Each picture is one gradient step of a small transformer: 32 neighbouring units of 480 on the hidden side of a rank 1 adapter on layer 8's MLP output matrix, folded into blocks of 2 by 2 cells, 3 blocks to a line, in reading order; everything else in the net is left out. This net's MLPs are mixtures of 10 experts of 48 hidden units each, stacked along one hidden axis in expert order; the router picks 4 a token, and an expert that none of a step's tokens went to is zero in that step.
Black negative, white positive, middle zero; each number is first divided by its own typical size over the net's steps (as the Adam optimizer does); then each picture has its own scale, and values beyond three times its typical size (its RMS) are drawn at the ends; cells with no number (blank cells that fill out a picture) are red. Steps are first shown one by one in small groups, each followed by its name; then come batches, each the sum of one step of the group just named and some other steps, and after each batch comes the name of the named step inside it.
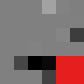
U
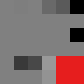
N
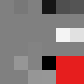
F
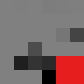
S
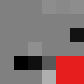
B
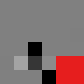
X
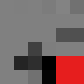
S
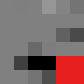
U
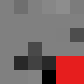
S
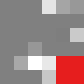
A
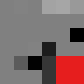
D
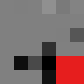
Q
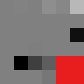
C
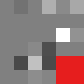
Q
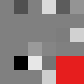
A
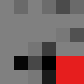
Q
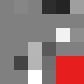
C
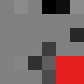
D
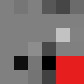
Q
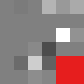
Q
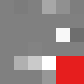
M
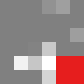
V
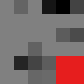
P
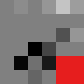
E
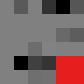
P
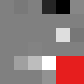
M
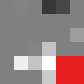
V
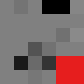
E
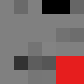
P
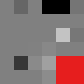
M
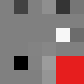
M
